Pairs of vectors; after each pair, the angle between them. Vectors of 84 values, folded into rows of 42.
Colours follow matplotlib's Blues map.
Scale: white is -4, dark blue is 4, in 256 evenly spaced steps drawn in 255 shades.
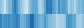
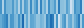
orthogonal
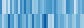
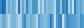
partly opposed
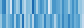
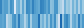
orthogonal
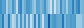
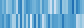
nearly parallel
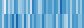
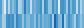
partly aligned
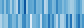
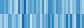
nearly parallel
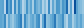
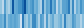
partly opposed
